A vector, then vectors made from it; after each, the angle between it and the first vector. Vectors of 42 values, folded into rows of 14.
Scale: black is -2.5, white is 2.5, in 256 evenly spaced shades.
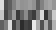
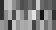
nearly opposite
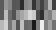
partly opposed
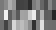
partly opposed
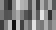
partly aligned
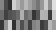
partly aligned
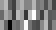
partly opposed
